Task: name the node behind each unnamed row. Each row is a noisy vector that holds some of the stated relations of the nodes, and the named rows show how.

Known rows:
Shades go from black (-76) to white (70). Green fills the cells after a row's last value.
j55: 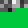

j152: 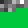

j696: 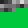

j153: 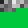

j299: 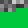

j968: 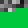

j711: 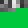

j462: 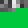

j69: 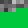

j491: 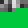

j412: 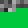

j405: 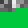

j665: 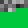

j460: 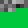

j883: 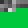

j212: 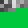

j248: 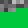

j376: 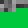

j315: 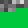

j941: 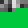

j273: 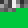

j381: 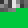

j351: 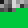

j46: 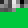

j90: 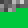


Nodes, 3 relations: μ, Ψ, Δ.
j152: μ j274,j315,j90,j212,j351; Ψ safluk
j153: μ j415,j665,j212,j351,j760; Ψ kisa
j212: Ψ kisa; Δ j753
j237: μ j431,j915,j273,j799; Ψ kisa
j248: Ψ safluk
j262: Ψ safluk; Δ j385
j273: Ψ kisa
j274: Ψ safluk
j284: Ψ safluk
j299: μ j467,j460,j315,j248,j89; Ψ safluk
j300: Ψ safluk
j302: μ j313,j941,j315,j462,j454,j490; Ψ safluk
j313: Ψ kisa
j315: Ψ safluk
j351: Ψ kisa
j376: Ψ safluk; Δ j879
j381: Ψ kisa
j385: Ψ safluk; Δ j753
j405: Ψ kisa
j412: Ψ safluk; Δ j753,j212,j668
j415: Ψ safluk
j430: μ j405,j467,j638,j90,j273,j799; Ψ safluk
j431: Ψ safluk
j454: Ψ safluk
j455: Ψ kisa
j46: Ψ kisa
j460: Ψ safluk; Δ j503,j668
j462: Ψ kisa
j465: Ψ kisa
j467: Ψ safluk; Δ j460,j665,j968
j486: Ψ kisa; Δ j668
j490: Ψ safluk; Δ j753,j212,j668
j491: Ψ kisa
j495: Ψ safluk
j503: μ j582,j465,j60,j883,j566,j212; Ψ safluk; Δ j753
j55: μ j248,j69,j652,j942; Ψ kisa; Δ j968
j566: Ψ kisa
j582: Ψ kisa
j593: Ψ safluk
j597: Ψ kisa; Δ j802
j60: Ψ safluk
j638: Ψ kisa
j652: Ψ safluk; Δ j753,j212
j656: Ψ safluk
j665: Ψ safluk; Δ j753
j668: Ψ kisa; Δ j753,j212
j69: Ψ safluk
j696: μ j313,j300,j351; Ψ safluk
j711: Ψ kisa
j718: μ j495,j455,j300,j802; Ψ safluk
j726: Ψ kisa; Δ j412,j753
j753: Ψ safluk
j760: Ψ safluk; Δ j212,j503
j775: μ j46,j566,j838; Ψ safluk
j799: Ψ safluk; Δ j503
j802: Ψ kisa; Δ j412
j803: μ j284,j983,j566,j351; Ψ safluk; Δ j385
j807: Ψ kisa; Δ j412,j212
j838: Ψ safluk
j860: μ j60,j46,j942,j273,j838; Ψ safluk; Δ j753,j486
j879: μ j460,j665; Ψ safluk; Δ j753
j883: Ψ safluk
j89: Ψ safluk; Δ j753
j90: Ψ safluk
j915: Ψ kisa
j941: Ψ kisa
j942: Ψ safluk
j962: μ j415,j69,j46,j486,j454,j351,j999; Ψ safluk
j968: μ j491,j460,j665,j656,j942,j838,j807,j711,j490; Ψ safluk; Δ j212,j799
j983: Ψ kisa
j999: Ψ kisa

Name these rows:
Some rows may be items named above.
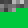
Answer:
j718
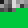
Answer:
j351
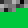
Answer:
j860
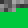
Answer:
j495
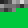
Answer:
j696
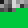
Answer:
j351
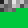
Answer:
j153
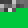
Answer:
j430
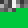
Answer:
j237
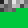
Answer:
j153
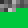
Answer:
j60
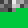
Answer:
j313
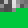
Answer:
j668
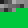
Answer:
j962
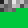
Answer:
j153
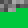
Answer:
j760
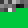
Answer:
j879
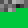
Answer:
j460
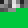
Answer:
j566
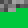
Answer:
j760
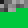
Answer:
j803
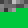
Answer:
j942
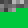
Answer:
j454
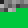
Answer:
j503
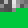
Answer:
j668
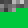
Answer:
j718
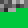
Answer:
j753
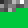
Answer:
j152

